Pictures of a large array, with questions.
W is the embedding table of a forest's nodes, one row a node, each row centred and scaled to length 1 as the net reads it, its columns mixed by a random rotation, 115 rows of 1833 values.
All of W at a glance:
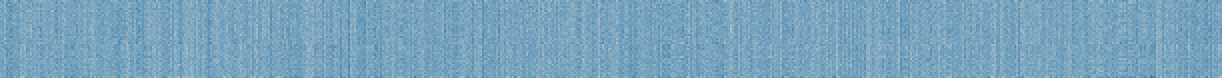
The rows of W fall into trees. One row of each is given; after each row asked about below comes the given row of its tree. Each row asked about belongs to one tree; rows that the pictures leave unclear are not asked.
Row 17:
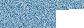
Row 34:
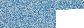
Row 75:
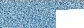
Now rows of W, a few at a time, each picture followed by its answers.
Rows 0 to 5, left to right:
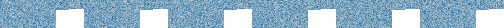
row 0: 75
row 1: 75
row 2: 75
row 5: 75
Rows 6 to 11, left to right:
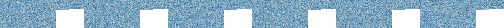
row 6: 17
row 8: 34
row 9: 17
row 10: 17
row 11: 34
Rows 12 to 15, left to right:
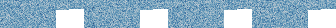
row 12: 17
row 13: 75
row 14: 75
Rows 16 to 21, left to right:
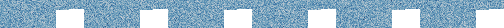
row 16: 17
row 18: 17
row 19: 34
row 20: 75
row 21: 17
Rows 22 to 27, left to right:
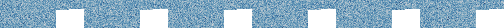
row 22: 17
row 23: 34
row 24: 17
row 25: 34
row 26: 75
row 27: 75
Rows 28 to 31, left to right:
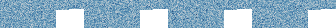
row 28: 17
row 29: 17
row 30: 75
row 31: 17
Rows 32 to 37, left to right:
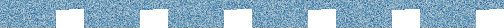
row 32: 17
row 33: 75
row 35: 75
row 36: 17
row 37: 75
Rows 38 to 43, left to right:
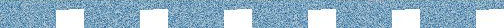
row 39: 17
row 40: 34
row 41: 17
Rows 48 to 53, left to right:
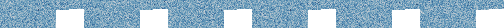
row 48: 75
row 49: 17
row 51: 75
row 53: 34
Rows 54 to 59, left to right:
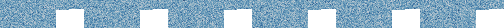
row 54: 17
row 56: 17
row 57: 75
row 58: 17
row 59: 75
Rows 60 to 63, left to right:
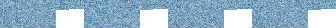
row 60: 75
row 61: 34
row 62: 17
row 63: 75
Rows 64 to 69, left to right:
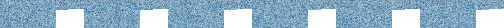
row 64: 75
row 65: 75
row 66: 34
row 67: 34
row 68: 17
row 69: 34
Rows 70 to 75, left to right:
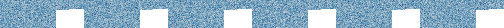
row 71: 34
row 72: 34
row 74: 34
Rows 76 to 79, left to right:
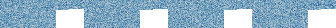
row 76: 34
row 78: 17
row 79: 34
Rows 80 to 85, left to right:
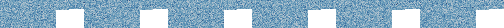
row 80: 17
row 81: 34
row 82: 17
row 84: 75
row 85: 34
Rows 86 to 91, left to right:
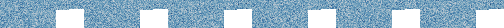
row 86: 34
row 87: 17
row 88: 17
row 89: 17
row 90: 75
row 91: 17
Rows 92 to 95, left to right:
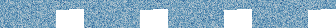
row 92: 75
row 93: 75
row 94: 17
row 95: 17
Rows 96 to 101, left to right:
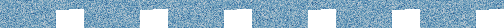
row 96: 17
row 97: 34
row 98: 34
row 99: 75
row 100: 17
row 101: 17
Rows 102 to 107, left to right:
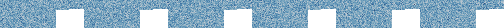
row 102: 17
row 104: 34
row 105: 34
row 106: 75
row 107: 75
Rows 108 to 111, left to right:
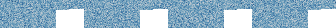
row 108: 34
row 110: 17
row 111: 34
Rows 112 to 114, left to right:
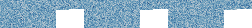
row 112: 17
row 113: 75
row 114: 34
